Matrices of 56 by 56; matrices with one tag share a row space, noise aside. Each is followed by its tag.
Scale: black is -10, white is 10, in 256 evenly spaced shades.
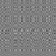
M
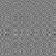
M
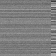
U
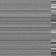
U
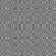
M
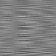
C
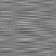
C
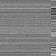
U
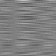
C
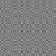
M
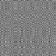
M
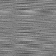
C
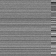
U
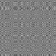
M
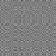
M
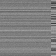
U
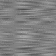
C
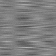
C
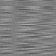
C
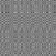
M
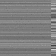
U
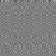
M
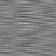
C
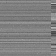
U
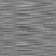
C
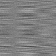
C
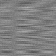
C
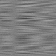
C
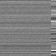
U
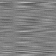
C
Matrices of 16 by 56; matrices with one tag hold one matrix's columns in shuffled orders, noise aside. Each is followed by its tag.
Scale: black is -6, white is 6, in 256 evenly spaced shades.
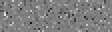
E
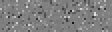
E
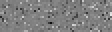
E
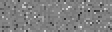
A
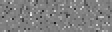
E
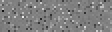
A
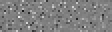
A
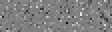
E
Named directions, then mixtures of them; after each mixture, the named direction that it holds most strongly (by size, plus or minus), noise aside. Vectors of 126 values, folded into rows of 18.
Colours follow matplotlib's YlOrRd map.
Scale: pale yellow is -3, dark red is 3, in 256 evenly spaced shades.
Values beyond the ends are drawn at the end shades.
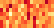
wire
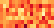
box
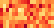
box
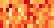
wire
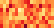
box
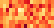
box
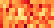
box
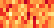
wire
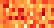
box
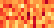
wire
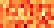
box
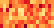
box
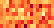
box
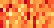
wire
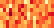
wire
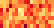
box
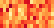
wire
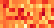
box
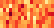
wire
